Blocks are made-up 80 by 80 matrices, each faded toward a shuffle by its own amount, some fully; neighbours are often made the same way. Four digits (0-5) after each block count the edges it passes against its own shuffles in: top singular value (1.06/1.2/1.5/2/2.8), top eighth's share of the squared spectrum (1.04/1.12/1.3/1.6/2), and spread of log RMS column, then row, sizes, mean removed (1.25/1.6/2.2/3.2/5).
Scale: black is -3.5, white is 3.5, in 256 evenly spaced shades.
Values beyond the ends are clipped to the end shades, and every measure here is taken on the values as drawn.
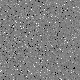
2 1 0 0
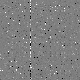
4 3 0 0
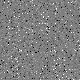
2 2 0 0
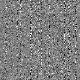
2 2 3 0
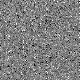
1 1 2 0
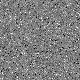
0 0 0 0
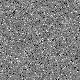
0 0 0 0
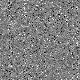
1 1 1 0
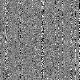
2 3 4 0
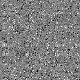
3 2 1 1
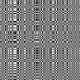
5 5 5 5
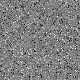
2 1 0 0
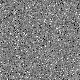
0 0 0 0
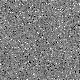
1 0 0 0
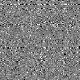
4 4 1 3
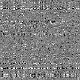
4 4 2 3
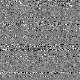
2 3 0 4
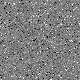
0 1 0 1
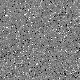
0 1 0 0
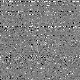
2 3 2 3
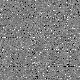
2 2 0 2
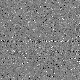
2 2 1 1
